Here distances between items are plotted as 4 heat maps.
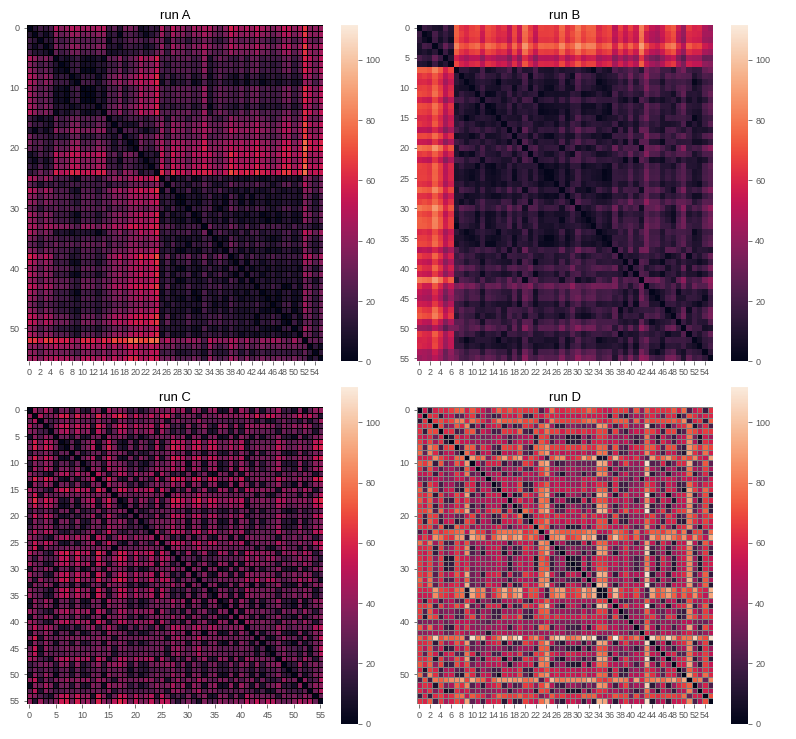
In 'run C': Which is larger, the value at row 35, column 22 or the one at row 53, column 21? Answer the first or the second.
the first
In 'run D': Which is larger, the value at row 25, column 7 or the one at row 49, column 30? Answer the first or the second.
the first
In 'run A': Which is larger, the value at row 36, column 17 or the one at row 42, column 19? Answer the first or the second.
the second
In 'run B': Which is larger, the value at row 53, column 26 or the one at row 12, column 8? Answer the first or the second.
the second
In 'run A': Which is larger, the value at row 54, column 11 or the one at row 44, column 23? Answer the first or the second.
the second
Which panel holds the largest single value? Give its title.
run D
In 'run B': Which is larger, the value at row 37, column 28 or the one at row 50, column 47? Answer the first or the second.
the second
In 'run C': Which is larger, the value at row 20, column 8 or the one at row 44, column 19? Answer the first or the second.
the first
